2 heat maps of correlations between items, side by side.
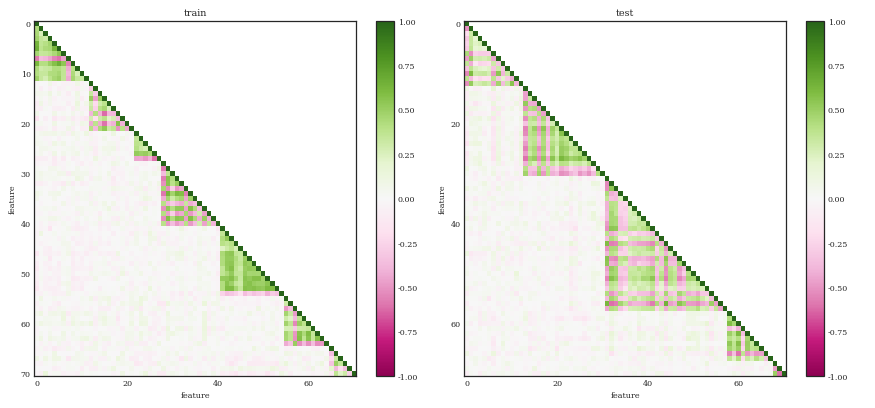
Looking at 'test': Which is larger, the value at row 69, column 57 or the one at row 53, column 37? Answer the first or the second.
the second
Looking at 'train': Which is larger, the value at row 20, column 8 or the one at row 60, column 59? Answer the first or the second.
the second
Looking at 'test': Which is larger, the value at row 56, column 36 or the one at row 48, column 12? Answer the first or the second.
the second
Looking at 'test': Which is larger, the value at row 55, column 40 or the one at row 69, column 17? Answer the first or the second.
the first
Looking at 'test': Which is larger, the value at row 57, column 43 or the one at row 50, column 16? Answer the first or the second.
the first
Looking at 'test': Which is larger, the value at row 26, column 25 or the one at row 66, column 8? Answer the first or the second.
the first
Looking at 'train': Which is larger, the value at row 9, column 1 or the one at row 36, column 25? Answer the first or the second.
the first
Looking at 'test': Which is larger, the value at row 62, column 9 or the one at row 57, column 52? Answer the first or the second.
the second
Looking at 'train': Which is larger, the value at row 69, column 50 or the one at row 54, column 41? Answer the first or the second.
the first
